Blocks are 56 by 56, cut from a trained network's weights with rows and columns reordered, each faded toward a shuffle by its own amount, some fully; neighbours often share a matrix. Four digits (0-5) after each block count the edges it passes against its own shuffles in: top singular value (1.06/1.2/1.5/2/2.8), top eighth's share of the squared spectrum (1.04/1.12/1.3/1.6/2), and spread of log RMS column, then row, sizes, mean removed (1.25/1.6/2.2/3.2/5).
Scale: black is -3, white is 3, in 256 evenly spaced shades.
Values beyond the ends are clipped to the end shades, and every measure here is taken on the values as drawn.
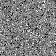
0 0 0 0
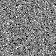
1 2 0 0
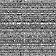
4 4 2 2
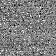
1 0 0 0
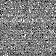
2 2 0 0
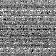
4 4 1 2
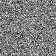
0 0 0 0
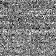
2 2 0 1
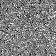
0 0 0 0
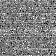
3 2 0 0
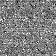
2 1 0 0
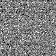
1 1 0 0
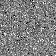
0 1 0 0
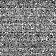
3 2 0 1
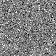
0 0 0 0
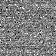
2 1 1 0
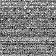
4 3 1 1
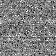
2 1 0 0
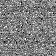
1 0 0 0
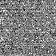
2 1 1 0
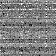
4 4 2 2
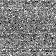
2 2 0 0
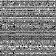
4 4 2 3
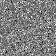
1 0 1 0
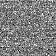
2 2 0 0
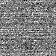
3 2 1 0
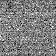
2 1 0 0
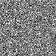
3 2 0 1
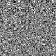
3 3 1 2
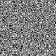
3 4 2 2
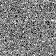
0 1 0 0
